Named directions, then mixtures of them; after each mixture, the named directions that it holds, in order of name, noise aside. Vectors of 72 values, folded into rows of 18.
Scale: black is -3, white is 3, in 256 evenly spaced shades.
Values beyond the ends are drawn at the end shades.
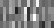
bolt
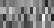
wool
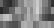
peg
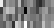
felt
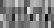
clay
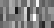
bolt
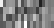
bolt, felt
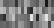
clay, wool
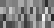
wool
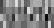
clay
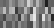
bolt, wool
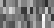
felt, wool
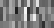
bolt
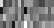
felt, peg
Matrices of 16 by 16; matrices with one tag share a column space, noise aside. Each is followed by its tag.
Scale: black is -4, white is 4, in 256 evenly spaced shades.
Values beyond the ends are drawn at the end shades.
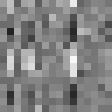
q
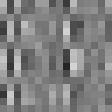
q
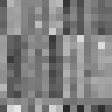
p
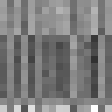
p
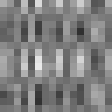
q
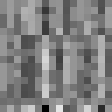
p
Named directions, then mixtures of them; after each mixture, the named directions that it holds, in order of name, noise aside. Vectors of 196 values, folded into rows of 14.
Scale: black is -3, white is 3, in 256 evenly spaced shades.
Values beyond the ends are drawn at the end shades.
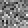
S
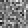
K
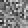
K, S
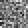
K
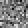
K, S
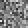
K, S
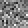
S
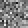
K, S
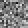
K, S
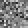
K, S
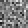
K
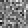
K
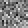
S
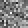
K, S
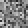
K, S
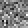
S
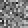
K, S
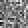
K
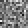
K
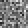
K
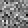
S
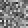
K, S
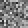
K, S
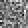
K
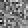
K, S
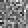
K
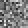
K, S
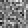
K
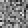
K
